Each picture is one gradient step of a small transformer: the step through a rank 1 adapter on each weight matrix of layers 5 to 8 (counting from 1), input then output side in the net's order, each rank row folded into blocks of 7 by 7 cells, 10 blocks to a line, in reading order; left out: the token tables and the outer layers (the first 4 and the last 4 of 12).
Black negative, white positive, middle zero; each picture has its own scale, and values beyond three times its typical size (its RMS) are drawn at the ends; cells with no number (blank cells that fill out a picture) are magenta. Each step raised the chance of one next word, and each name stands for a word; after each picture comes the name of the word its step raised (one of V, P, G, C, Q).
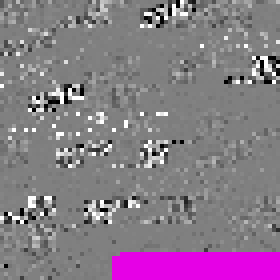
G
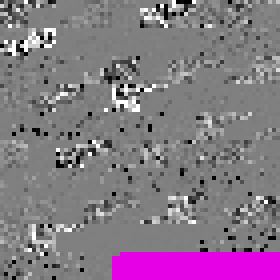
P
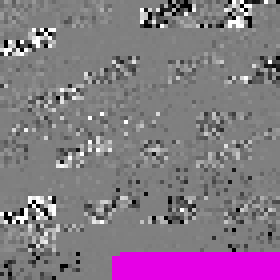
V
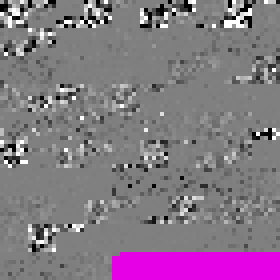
V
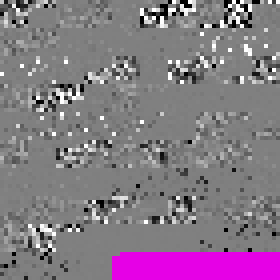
V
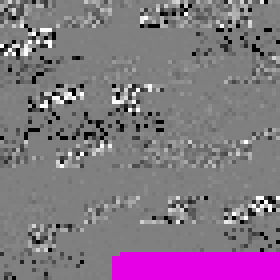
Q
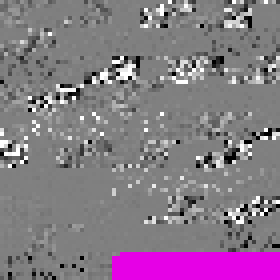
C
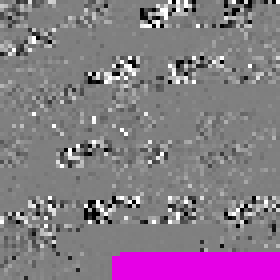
C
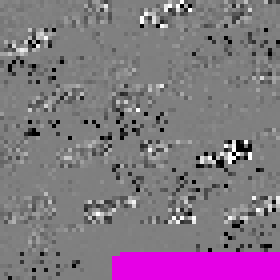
P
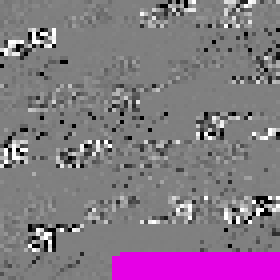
Q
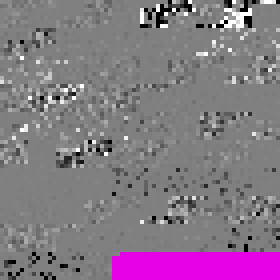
V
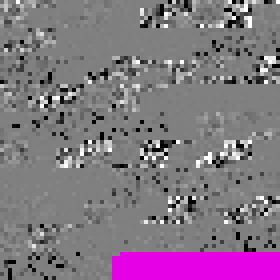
Q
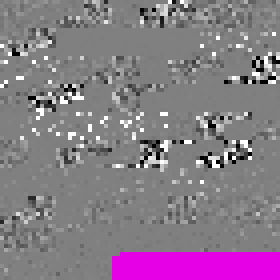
G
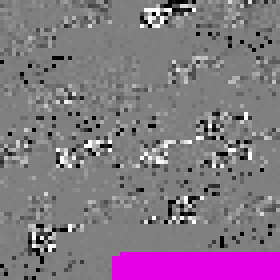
P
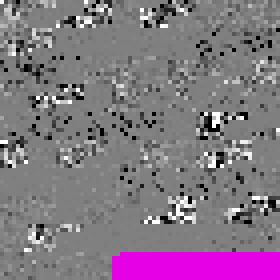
Q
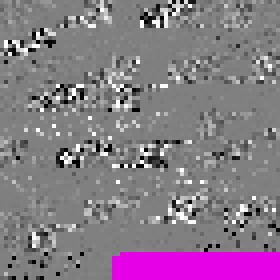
C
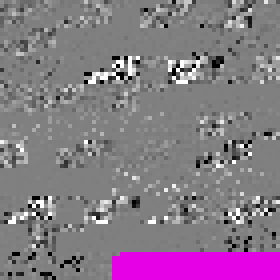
C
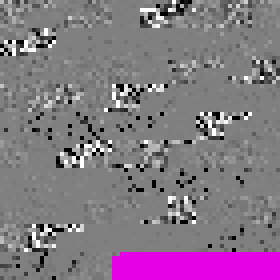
P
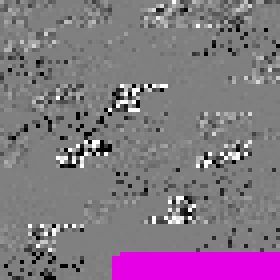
P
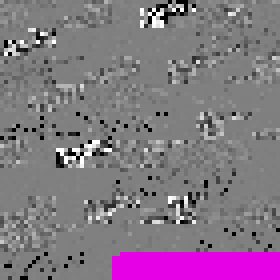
P
